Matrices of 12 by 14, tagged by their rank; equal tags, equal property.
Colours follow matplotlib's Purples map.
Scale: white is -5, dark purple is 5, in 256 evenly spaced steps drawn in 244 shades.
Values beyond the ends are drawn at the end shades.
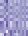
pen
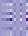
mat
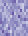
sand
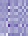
pen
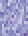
sand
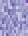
sand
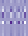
mat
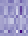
pen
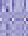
pen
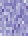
sand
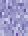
sand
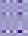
mat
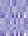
pen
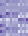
pen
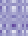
mat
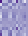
pen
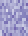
sand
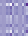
mat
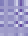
mat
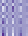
mat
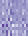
pen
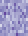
sand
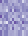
pen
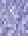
sand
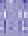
pen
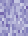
sand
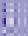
mat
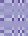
mat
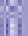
mat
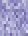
sand
